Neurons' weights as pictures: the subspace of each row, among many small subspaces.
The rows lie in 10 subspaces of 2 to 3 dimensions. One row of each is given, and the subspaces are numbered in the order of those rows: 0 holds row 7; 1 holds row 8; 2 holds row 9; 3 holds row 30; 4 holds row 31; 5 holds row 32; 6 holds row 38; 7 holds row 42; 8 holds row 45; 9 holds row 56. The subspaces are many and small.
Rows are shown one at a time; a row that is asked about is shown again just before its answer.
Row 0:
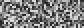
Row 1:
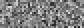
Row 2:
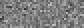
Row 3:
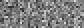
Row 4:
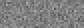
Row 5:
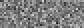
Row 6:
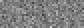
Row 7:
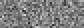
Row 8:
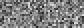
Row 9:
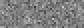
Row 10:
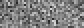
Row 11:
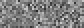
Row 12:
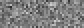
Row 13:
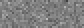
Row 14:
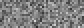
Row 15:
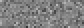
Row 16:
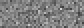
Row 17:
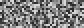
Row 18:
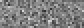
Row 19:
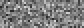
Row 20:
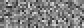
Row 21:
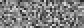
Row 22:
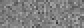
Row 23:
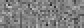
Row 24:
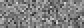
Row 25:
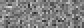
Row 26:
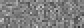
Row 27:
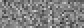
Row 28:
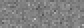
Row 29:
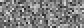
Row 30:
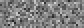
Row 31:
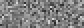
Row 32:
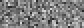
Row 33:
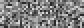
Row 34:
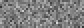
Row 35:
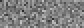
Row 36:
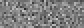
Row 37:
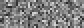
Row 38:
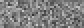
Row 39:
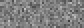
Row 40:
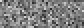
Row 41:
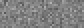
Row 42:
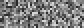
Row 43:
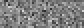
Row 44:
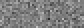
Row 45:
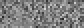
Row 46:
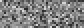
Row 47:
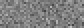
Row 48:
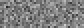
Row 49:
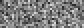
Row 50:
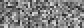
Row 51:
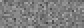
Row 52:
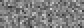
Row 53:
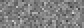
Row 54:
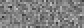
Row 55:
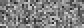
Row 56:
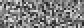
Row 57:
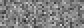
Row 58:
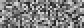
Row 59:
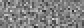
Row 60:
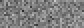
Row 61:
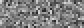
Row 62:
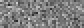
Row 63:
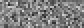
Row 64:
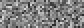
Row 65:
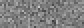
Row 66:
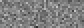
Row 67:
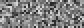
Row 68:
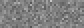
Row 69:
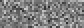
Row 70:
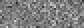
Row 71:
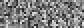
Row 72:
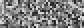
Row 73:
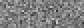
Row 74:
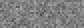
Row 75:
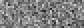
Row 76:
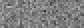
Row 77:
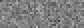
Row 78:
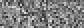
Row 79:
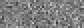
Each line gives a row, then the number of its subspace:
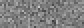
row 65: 9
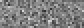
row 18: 5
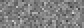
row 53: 3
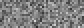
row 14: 1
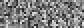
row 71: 7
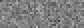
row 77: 3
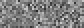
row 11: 8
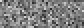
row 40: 5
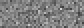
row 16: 2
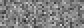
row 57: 2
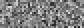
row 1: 3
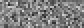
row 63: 6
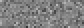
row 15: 2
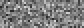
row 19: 9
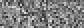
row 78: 1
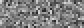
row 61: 2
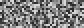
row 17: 0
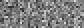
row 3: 1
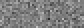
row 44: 1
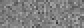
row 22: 8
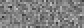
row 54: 0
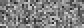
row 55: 2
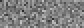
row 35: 4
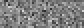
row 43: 5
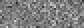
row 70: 4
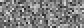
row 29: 0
